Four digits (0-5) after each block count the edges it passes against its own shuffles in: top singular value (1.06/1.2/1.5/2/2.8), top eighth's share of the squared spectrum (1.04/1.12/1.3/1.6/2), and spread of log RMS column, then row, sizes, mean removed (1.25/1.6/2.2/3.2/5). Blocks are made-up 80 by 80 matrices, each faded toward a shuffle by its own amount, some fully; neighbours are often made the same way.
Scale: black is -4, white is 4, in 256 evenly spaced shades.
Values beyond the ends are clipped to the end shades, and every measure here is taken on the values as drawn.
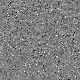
0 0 0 0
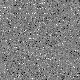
1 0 0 1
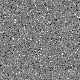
0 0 0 0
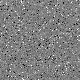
0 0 0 0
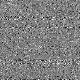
2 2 0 3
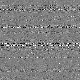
3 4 0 3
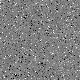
0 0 0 0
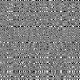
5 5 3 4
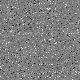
1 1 0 0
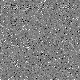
3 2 0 1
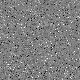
1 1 0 0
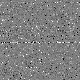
3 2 0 1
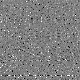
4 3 0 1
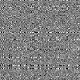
4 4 2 3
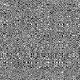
4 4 2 3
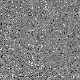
1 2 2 2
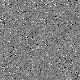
1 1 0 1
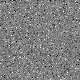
0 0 0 0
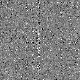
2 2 2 2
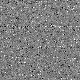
1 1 0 1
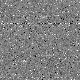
2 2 0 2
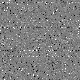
3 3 1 1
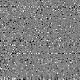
4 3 1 2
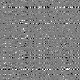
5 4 2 3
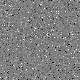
2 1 0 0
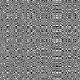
5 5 4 4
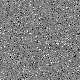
2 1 0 0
